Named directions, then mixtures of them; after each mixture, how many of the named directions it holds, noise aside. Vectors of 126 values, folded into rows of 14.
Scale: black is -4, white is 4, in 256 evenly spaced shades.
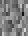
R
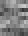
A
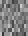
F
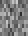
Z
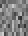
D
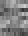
one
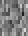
one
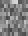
two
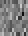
three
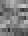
one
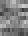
one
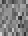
two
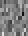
two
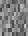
one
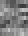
one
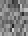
three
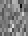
two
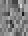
three
